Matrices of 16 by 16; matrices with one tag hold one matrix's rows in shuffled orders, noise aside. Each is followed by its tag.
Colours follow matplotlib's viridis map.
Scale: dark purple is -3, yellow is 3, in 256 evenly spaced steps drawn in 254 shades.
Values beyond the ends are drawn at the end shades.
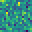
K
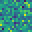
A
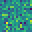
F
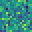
K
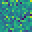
F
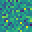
F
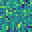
K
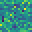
A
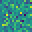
F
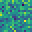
A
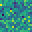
A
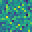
K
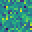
F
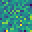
F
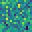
K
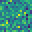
K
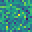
K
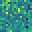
K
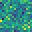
A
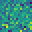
F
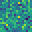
K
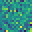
F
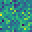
A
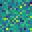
F
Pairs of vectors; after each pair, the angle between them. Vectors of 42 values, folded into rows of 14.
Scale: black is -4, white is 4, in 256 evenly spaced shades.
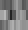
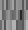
orthogonal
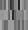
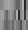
orthogonal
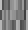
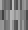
orthogonal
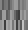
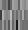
partly aligned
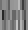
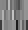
partly opposed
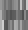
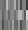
partly opposed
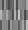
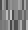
orthogonal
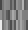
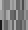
nearly opposite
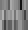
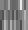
nearly opposite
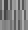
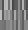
nearly opposite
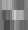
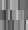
partly aligned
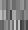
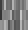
partly opposed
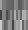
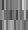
orthogonal
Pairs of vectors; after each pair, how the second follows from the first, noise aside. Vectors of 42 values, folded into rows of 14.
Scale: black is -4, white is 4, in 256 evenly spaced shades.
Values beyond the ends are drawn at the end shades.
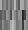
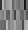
shuffled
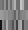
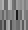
wrapped around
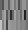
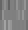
partly zeroed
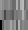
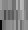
copied
